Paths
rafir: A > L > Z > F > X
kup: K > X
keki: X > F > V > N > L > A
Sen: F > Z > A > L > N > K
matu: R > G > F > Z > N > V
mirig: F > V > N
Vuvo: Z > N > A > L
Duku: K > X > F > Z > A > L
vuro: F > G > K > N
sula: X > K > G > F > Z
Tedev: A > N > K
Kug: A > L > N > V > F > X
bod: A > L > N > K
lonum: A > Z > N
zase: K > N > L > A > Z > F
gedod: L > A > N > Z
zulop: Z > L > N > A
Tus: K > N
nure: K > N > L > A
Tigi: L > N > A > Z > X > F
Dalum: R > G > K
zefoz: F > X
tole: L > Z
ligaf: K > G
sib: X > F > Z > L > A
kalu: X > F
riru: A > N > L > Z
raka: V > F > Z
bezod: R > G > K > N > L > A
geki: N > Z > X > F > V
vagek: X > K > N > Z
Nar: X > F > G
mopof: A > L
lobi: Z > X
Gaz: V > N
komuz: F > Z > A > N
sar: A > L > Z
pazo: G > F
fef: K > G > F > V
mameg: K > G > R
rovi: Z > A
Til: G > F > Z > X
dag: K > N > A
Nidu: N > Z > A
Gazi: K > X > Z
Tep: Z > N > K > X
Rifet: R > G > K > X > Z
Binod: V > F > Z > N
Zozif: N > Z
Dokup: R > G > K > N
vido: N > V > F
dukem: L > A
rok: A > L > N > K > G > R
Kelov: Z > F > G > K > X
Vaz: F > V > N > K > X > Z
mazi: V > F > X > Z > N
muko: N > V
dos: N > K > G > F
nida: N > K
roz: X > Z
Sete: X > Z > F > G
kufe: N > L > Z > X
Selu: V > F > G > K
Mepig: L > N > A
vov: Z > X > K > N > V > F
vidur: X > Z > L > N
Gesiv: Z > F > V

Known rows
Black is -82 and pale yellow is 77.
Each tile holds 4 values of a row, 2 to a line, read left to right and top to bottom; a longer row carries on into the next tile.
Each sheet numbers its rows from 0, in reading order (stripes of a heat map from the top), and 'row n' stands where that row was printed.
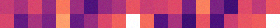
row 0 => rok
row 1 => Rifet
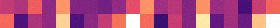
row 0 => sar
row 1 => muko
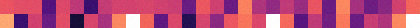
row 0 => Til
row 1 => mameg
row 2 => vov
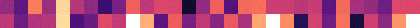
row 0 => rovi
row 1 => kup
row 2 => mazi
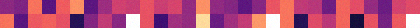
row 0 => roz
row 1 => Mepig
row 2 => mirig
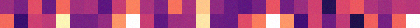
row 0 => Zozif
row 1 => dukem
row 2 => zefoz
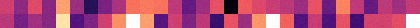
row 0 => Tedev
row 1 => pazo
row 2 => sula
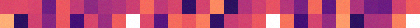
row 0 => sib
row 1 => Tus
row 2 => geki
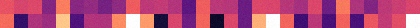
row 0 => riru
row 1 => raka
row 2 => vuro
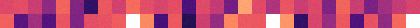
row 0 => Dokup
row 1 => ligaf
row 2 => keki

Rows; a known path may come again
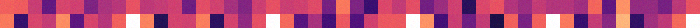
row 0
nure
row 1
komuz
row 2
Rifet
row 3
zefoz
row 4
kufe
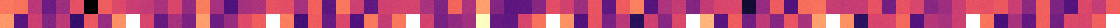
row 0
pazo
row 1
rok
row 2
fef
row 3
mopof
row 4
kalu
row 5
kup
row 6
vidur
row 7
bezod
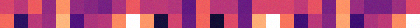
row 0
gedod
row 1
raka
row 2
Tigi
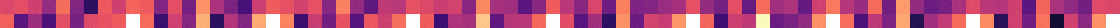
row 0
Dokup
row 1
vido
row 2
matu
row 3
Vuvo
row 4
dos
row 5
Zozif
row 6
rafir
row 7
mazi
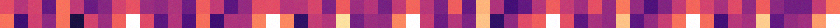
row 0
Vaz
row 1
Selu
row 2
Nidu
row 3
Tep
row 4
bod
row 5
lonum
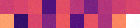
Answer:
Duku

